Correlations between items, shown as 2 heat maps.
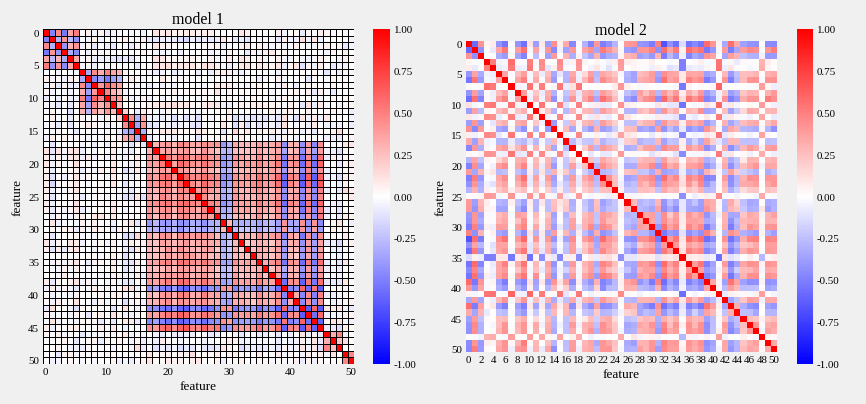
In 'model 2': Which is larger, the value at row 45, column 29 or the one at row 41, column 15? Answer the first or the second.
the second
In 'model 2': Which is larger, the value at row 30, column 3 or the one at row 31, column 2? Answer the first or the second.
the second
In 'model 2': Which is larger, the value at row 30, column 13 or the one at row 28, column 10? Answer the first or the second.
the first
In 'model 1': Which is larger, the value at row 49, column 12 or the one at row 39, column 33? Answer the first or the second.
the first
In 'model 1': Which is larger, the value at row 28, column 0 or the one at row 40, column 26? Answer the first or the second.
the second
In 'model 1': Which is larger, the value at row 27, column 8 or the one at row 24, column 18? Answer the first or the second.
the second
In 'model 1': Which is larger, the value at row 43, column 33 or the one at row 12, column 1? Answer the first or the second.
the first
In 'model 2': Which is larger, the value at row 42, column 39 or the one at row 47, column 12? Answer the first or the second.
the second
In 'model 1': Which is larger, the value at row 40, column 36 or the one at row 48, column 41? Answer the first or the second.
the first
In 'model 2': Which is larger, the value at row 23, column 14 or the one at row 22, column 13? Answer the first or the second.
the second
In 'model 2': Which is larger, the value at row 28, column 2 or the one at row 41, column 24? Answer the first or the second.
the second
